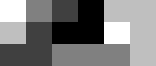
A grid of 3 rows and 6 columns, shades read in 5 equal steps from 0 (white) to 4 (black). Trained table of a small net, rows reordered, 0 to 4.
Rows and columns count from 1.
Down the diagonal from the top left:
0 3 2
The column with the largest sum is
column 4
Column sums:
4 8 9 10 3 3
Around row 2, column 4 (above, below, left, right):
4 2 4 0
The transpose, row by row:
0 1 3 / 2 3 3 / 3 4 2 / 4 4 2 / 1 0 2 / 1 1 1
